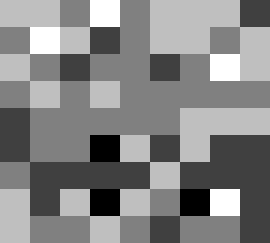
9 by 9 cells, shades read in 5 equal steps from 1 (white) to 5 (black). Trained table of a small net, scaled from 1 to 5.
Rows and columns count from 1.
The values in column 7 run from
2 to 5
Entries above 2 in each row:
3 4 6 7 6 7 8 5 7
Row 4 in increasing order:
2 2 3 3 3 3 3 3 3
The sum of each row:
21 22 25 25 25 31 33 28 27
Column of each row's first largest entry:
9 4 3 1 1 4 2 4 6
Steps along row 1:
same up down up down same same up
